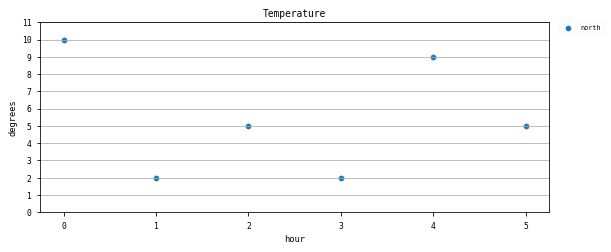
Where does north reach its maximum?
0
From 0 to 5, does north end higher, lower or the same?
lower
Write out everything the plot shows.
Title: Temperature
x-axis: hour, ticks 0 1 2 3 4 5
y-axis: degrees, ticks 0 1 2 3 4 5 6 7 8 9 10 11
Legend: north
Values:
north: 10 2 5 2 9 5
